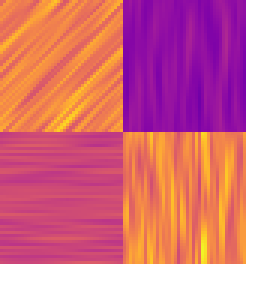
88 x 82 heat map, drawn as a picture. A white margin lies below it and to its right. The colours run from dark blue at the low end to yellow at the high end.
The table splits into 2 rows of 2 panels. Panel 1,1: high, slanting up to the right. Panel 1,2: low, streaked downward, faint in contrast. Panel 2,1: middling, streaked across, faint in contrast. Panel 2,2: high, streaked downward.
